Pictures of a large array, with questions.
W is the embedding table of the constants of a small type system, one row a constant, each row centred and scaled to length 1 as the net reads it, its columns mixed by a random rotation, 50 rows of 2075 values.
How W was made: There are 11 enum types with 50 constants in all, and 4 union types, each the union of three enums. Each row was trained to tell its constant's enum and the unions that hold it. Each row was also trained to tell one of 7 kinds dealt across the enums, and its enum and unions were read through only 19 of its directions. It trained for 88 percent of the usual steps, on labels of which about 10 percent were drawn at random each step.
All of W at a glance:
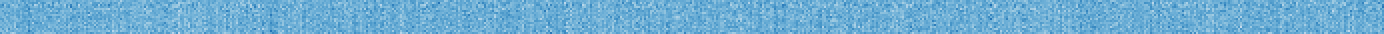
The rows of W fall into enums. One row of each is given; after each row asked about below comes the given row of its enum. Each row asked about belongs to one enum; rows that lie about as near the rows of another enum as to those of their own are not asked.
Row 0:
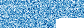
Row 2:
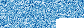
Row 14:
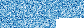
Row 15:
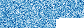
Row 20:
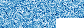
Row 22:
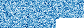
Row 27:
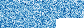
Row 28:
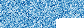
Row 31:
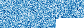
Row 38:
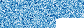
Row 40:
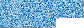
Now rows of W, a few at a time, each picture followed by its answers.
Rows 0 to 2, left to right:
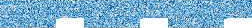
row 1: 20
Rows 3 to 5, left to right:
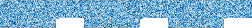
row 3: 15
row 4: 22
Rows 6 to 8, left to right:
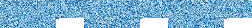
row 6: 31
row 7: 27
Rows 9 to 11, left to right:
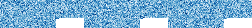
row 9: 31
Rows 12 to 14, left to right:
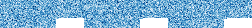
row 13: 0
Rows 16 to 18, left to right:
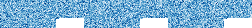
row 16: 22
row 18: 28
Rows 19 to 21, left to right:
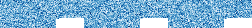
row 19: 0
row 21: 2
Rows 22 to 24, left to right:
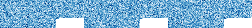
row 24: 27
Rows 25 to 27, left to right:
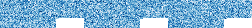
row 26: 14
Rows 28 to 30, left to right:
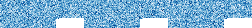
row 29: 27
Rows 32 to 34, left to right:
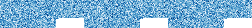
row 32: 22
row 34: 14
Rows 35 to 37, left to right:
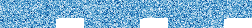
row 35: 15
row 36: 0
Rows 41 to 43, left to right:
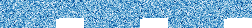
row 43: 14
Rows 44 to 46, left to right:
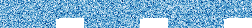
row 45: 14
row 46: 0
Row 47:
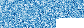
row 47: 2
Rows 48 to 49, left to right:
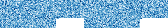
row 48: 38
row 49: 27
